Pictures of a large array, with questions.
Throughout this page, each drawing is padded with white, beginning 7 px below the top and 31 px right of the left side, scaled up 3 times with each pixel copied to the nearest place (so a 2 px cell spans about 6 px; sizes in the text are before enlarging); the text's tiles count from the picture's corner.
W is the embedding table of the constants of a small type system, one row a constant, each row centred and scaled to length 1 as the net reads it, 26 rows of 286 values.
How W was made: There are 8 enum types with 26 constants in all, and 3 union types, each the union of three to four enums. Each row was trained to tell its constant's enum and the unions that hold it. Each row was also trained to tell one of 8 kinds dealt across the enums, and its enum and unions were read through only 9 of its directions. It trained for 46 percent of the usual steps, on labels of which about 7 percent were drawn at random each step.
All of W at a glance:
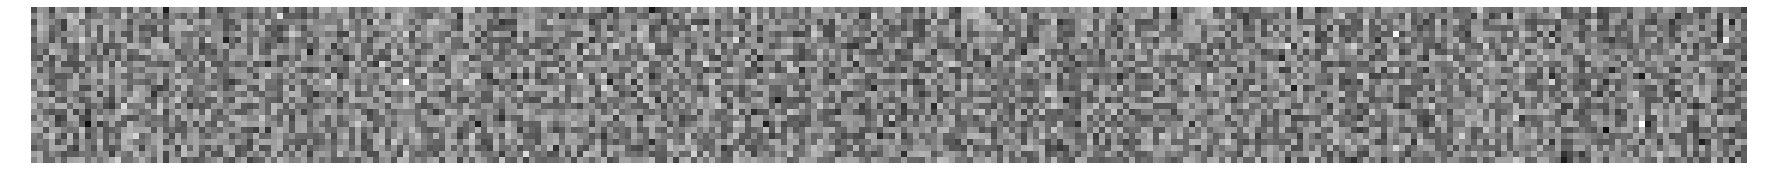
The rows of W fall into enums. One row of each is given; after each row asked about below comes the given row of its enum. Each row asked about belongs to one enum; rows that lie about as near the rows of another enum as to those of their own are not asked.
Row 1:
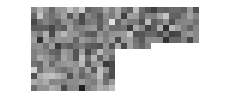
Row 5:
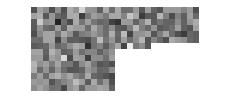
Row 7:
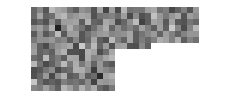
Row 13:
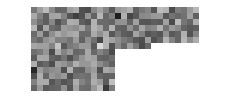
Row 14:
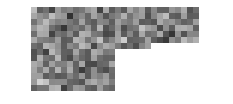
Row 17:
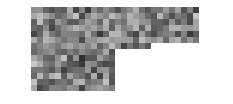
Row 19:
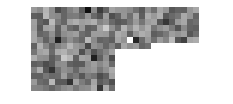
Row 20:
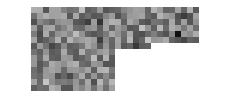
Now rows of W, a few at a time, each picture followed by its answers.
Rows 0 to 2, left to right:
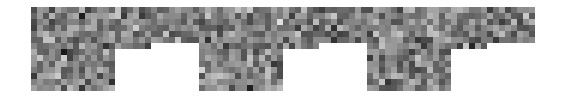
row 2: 5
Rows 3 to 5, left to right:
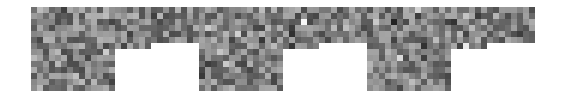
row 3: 5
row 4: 13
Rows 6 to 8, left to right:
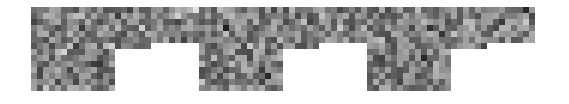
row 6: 7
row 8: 19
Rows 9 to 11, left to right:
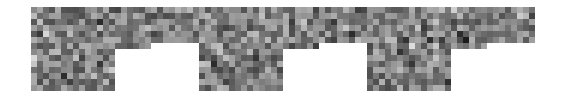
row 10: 17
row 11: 13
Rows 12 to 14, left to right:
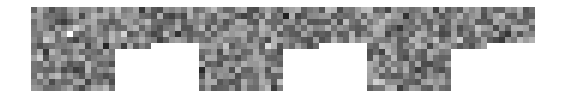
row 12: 5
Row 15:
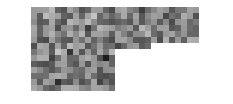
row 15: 13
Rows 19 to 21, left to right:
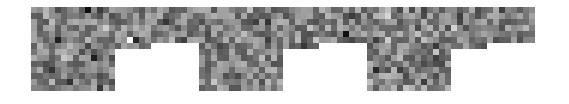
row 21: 17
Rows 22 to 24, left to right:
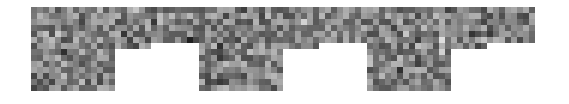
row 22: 17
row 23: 7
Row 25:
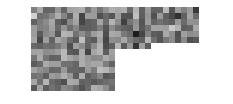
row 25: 5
